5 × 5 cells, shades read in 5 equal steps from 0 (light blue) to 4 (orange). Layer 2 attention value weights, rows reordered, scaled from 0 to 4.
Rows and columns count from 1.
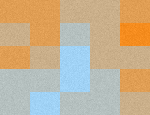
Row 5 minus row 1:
-2 -3 -1 -1 -1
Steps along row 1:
same down same up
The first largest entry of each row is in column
1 5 1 5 5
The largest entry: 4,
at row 2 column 5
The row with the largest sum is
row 1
